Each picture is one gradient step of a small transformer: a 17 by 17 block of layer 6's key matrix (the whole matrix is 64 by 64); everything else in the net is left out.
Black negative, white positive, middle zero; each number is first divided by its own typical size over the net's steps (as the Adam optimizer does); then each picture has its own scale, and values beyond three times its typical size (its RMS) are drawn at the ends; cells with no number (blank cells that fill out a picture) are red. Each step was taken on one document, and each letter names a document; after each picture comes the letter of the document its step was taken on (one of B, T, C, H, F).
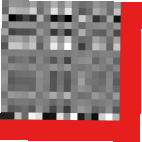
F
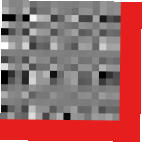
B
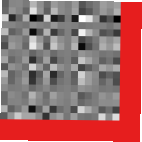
B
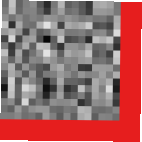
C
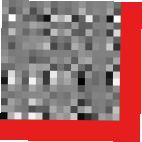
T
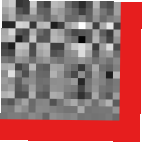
C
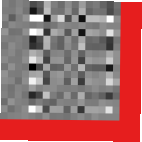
B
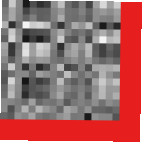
C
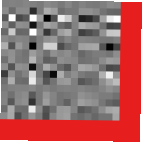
B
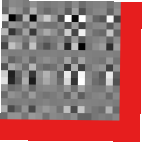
T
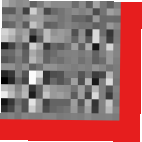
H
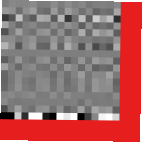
F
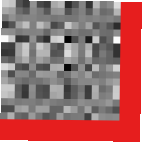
C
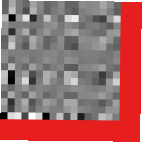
T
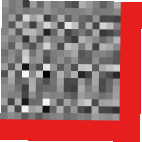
C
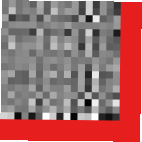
F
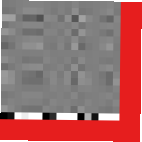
T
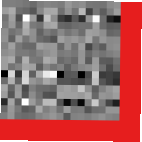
H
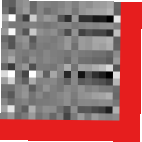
B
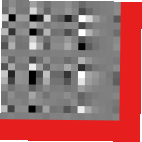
T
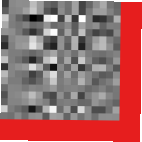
B
